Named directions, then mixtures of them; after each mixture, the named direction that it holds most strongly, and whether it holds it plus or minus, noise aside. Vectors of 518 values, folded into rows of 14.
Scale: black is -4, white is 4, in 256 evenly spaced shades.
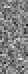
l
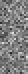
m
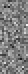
l, minus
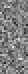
l, plus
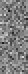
m, minus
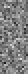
l, plus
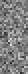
m, plus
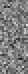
l, minus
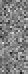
m, plus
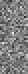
m, plus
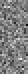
l, plus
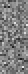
l, minus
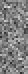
l, plus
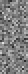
l, minus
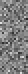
m, minus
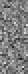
l, minus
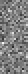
m, plus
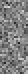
l, plus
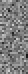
m, minus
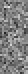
l, plus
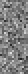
l, minus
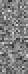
l, minus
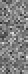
m, plus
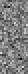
l, minus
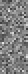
m, plus
